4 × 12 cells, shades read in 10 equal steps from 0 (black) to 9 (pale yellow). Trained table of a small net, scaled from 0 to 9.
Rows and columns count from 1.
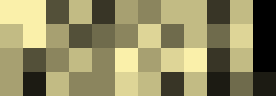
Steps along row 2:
up down down up up up down up down up down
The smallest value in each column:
6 1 3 3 2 5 5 2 7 1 4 0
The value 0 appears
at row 1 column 12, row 2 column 12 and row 3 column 12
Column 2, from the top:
9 9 3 1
